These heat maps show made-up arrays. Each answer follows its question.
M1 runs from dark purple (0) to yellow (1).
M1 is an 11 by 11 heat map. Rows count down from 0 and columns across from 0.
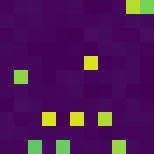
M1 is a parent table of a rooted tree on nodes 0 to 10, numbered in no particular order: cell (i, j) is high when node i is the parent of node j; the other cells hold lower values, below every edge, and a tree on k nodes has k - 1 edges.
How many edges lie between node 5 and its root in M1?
3
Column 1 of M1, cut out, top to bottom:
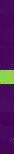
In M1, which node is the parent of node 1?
5
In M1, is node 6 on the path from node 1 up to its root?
no
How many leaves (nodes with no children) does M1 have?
6
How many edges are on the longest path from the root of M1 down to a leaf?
4
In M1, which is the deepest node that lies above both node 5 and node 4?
10
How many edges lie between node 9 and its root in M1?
1
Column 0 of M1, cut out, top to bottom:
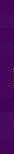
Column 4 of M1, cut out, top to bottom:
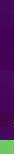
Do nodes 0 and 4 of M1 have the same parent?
no
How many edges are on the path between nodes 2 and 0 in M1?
2
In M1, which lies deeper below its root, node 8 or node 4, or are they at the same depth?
the same depth
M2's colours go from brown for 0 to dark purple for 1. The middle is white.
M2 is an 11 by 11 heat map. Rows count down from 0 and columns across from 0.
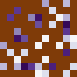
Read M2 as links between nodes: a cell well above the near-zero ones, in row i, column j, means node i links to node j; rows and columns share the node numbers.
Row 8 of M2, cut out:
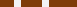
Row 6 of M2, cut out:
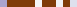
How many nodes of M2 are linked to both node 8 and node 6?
0
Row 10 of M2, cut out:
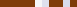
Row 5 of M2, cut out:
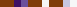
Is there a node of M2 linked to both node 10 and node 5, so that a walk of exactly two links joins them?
yes
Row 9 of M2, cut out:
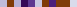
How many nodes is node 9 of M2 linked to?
7
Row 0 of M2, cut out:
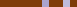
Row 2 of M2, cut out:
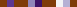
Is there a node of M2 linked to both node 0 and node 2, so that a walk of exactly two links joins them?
yes
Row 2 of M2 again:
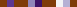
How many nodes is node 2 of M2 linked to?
5
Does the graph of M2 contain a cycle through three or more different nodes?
yes
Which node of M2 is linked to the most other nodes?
node 9
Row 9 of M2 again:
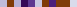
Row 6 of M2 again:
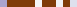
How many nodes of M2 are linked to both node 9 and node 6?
3
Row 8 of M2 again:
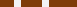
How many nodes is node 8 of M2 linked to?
2
